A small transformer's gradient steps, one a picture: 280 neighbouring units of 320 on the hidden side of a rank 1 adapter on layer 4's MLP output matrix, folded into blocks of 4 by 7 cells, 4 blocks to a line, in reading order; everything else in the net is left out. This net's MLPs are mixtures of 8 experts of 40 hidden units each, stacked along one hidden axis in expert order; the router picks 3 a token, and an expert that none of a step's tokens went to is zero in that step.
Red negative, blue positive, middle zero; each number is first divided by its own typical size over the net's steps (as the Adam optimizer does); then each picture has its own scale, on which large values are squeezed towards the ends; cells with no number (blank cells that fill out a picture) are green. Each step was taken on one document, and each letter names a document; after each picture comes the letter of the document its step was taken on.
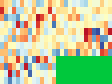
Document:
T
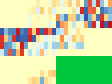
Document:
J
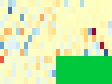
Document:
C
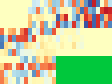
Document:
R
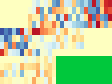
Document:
R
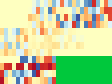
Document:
R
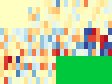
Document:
C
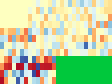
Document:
R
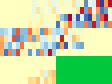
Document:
J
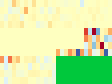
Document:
C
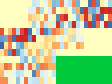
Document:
R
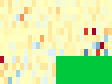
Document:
C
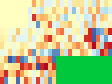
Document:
T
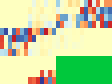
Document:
J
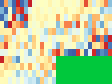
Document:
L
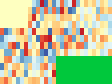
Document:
R
